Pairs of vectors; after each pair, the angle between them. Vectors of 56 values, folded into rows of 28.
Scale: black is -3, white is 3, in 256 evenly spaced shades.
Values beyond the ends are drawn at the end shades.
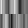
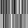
partly opposed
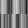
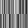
partly aligned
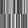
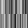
nearly opposite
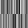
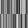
nearly parallel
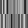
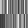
partly opposed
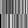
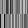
partly aligned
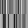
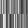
nearly opposite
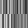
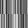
orthogonal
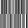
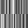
partly aligned
